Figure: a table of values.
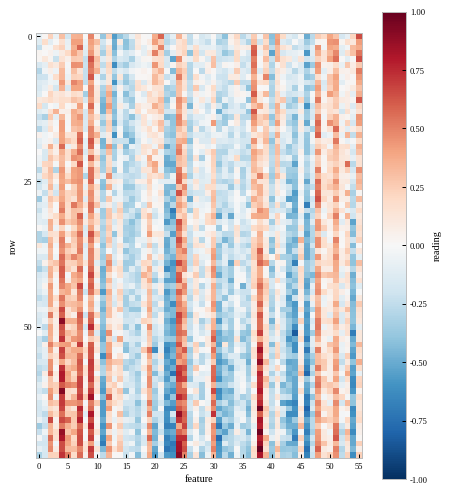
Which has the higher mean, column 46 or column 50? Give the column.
50
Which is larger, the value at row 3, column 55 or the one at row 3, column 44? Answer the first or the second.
the first
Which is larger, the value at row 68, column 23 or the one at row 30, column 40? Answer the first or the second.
the second
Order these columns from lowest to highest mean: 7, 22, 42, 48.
22, 42, 48, 7
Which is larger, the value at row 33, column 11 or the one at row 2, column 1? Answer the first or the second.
the second
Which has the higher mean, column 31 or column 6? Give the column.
6
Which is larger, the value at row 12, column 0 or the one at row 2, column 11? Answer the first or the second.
the first
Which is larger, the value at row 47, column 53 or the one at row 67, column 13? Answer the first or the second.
the first
